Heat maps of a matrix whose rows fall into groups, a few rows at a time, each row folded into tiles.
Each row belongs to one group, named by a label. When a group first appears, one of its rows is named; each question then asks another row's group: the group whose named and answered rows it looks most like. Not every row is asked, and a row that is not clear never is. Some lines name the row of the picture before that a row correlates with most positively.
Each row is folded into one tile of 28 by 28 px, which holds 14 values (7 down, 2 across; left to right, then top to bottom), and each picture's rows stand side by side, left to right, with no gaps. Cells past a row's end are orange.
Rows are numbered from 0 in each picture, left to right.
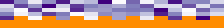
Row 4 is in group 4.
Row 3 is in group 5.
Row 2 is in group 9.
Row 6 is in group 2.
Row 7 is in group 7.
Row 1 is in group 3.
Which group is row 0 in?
2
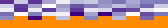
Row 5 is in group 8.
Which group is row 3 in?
8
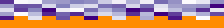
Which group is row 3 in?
7
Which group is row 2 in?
8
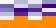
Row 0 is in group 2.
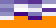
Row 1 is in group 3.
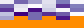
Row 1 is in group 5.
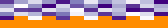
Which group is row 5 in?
5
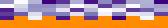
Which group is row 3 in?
2
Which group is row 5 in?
5
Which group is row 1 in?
5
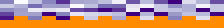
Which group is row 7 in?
5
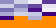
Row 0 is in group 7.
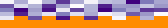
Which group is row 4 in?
5
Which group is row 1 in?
4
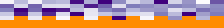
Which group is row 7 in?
4
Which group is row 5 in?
5
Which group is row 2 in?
5
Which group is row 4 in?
7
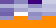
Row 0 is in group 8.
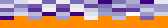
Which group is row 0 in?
7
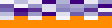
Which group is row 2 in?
5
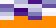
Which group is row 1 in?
2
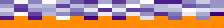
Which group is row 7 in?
8
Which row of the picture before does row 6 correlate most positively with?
1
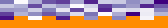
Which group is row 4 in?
8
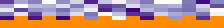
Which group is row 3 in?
9
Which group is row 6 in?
4
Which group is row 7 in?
2
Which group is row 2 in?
7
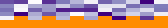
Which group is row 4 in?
7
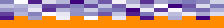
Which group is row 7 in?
7
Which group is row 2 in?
5
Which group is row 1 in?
9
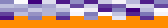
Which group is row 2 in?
2
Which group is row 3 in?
9
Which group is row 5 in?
2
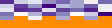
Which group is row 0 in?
9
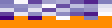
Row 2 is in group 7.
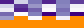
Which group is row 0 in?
9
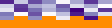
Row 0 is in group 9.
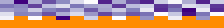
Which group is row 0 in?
5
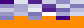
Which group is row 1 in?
9
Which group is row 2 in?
7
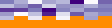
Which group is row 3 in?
4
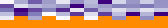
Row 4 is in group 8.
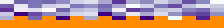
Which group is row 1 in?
8
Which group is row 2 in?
7
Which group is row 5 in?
7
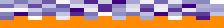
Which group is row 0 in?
8
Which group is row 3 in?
9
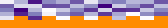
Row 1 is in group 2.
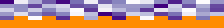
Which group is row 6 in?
2
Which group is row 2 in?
2
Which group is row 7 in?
4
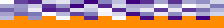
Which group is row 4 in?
5
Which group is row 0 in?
4
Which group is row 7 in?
7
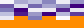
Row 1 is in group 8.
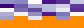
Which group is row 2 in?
9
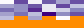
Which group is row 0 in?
4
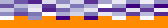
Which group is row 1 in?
9
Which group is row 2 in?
7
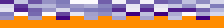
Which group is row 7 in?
7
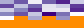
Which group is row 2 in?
9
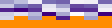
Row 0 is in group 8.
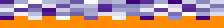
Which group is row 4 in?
5
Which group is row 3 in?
4
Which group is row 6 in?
9
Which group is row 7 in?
7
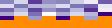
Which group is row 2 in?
7
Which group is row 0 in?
7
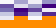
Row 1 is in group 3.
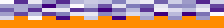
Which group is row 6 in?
8
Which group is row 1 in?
3
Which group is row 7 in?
9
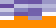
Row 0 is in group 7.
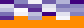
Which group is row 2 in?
5
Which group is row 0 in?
2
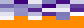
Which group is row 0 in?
5
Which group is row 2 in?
9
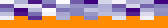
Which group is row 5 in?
5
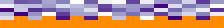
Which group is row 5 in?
3
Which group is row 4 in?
4
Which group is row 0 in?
5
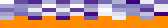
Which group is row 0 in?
4
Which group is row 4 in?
5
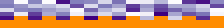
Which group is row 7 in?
2
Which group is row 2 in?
2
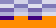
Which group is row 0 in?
7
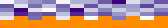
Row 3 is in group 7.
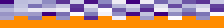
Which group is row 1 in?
8
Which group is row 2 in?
9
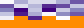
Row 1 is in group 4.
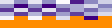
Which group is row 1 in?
3
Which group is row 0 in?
3
